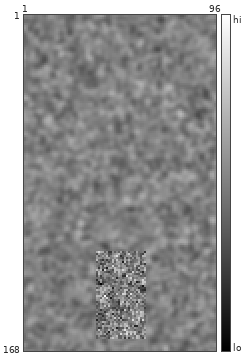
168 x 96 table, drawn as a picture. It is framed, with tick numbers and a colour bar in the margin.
Slope: none. Grain: blotchy. Roughest part: bottom middle. Histogram: heavy tails on both sides. Stripes: none. Odd patch: rougher, in the bottom middle. Mirror symmetry: none.
